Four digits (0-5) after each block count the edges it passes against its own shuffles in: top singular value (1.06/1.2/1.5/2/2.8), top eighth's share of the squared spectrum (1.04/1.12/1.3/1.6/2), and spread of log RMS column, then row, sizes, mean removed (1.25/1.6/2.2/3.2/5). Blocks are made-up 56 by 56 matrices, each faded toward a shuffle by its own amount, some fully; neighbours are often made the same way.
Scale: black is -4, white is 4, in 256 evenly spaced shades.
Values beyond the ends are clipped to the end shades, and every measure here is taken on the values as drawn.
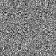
3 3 2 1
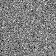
0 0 0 0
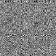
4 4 2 2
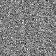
2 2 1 0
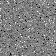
0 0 0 0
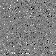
1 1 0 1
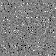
1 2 1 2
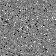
0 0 0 0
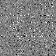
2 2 2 2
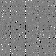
4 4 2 1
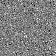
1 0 0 0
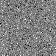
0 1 0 0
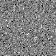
3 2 1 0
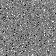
0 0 0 0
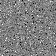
1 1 0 0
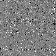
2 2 1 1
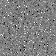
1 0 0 0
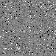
1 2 2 2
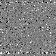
2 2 1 2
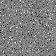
0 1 0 0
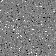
0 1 0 0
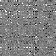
4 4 2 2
